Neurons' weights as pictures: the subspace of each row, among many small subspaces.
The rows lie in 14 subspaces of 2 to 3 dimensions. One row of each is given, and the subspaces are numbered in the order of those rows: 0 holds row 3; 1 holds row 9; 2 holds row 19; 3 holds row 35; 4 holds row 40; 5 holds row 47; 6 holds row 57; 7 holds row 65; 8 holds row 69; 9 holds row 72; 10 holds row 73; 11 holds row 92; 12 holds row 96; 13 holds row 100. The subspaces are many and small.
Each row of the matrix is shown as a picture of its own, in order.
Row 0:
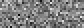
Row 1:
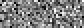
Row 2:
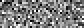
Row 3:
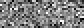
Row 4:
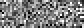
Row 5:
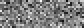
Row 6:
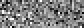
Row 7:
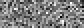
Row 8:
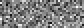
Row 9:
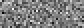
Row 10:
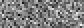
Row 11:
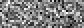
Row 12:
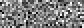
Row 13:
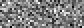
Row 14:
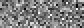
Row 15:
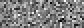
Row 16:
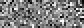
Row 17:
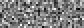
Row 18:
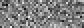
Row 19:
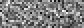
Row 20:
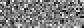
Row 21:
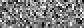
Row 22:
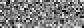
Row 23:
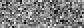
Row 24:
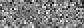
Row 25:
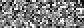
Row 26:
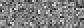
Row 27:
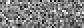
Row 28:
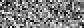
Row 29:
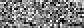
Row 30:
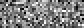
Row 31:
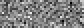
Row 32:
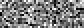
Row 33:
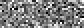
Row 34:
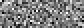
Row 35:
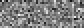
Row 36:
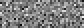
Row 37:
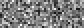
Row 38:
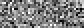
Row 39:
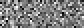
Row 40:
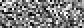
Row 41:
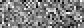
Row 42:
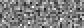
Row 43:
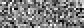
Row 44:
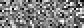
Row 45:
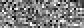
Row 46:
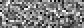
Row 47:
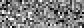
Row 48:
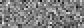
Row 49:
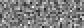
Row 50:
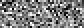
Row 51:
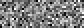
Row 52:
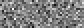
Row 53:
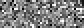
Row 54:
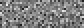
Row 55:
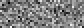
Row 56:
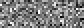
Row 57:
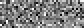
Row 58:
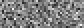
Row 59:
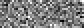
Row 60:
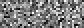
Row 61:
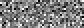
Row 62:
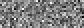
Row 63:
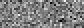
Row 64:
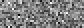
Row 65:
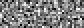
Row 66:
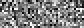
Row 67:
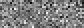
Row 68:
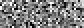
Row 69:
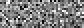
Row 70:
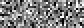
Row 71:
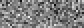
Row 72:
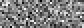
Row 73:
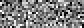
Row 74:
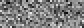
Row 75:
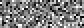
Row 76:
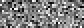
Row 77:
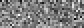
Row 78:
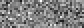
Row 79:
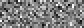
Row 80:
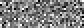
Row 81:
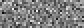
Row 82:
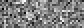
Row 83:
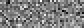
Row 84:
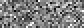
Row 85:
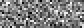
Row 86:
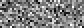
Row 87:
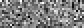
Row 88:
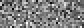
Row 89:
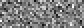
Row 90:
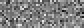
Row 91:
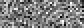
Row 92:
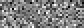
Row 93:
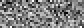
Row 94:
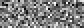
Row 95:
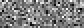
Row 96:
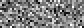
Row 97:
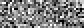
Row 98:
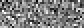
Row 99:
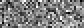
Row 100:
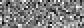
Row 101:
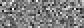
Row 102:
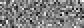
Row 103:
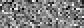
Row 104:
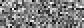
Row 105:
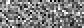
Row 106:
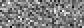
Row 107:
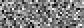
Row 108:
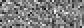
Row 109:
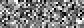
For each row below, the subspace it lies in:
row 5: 4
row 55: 12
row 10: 11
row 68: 10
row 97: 5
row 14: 0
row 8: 13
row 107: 11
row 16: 9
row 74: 4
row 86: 12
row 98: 7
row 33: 0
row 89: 6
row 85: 9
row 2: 1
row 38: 5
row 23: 7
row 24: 11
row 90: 8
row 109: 6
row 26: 0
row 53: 10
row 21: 6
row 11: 2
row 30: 13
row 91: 1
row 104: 0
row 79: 6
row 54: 2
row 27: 8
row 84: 13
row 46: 2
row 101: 4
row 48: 13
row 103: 9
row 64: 0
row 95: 3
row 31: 1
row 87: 3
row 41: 13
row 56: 0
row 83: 8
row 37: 7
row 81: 1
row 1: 6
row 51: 8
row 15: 3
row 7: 1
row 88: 10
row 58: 11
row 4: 10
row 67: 11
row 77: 3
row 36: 2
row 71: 3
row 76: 0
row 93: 4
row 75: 13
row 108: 6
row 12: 10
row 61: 2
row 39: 6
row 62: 8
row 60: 3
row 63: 3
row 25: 10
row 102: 6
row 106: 12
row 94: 9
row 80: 2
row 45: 7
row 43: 5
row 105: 8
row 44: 4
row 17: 7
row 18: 9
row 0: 0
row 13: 12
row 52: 11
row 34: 1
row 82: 13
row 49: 7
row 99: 13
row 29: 7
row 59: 9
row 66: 5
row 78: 5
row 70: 9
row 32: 3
